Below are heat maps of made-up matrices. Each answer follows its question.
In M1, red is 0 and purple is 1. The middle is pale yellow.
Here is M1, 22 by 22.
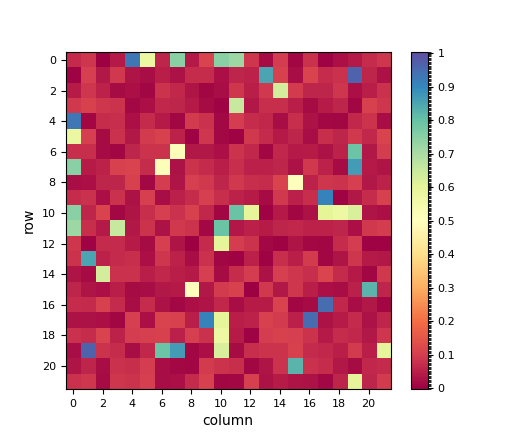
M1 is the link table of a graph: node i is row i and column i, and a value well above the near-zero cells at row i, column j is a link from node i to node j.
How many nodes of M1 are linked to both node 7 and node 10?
2
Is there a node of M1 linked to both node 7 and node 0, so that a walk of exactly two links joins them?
no
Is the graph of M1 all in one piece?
no
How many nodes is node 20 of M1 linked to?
1
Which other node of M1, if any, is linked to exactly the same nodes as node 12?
node 18
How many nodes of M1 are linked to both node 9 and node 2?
0
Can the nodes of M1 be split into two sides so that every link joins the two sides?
no
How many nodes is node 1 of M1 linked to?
2
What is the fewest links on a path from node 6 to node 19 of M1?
1
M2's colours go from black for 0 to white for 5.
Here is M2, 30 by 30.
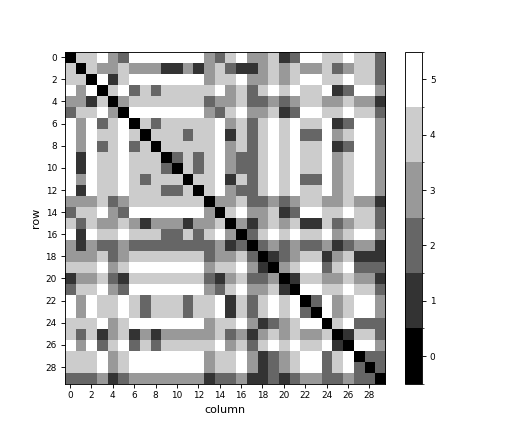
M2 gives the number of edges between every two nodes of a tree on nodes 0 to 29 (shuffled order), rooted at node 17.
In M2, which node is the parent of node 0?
20
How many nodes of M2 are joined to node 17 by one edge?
4
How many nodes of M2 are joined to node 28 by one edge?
1
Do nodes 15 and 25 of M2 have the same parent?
yes
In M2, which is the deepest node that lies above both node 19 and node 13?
29
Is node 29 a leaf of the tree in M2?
no
